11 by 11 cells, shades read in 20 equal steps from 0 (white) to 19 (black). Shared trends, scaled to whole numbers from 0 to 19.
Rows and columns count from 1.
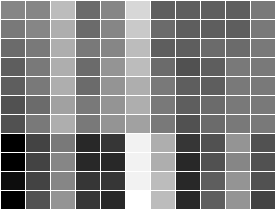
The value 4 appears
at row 2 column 6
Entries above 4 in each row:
10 10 11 11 11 11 11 10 10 10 10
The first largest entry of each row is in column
7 8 7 8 1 1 1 1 1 1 1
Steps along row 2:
down down up down down up up same same down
